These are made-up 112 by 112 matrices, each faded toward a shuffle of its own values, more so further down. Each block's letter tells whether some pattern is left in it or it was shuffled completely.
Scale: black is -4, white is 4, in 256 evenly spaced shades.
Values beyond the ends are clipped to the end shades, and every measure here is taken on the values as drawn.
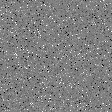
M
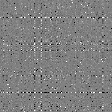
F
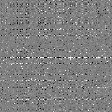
F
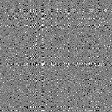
F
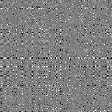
F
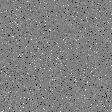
M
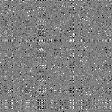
F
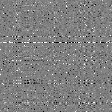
F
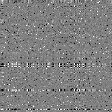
F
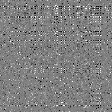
F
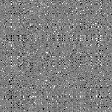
F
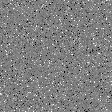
M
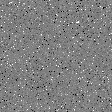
M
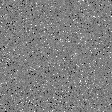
M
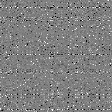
F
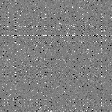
F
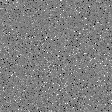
M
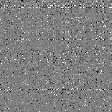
F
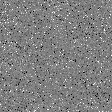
M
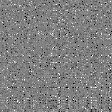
F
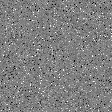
M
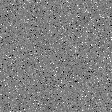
M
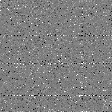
F
